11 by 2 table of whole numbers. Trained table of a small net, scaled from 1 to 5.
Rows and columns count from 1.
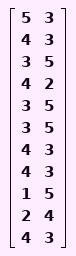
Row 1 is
5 3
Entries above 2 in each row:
2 2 2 1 2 2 2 2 1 1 2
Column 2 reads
3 3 5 2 5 5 3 3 5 4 3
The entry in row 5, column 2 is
5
